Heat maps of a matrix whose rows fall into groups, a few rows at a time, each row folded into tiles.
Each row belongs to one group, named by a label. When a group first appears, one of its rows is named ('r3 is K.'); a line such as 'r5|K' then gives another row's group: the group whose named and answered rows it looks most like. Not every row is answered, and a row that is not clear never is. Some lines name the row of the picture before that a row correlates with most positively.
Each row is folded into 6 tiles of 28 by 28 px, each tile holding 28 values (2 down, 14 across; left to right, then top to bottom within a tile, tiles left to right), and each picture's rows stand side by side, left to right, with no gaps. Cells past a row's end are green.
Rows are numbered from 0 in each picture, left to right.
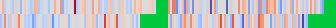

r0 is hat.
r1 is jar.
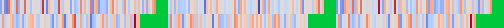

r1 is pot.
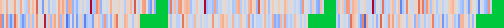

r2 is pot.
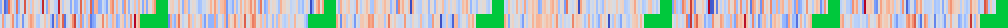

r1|pot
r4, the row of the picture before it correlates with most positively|1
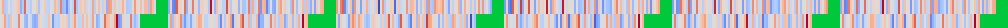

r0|hat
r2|jar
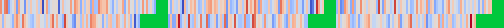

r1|pot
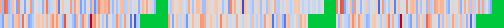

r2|jar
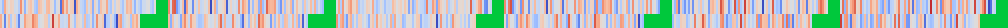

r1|jar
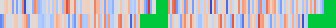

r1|jar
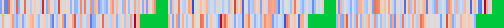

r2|pot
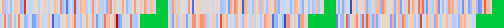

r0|hat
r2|pot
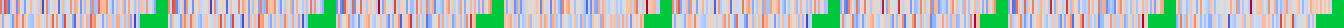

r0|jar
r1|jar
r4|jar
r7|hat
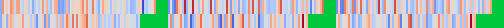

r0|pot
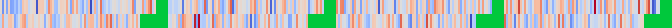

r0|pot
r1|pot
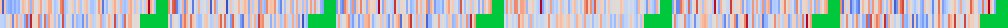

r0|pot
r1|jar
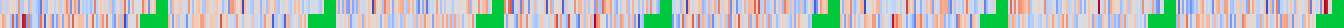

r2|pot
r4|pot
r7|pot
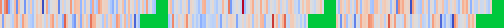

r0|jar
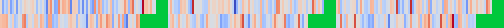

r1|hat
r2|hat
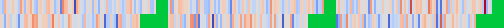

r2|hat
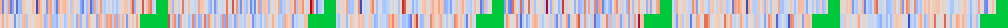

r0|pot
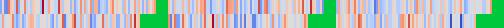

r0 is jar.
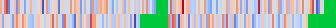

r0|jar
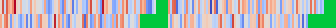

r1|jar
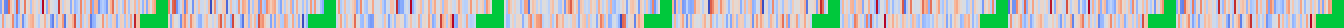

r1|jar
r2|hat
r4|pot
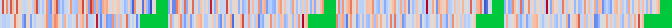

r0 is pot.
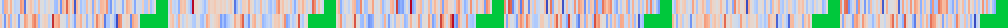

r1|hat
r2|hat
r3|jar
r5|jar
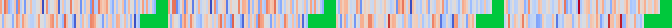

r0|jar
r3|hat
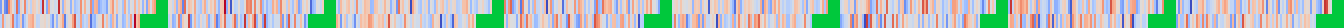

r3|jar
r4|pot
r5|pot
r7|pot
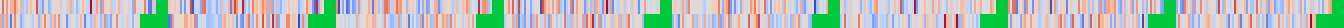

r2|pot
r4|pot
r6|jar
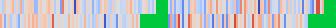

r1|pot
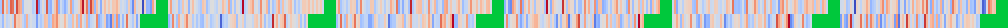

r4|hat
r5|pot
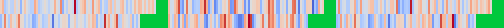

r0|hat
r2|hat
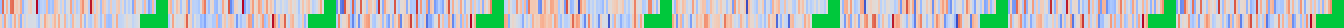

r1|hat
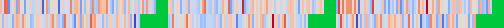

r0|jar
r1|hat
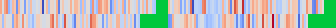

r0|jar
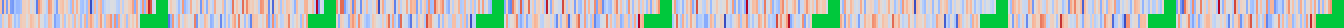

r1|hat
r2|jar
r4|hat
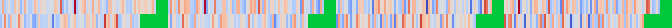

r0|hat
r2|pot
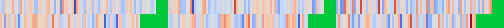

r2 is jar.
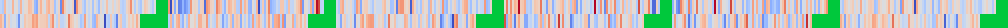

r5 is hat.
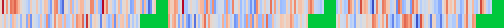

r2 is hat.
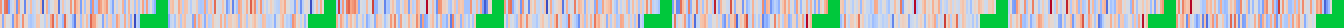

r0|jar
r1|pot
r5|hat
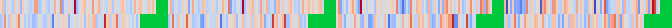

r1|hat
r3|pot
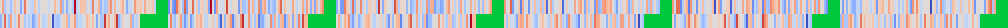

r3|jar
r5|pot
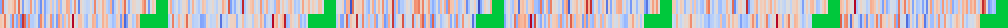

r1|hat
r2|pot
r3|pot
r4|hat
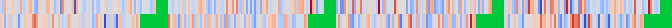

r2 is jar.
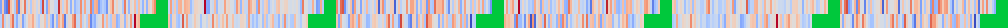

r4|hat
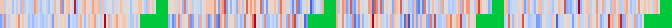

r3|hat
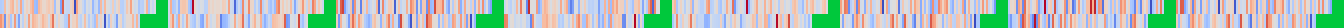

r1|hat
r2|jar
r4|hat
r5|jar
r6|pot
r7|jar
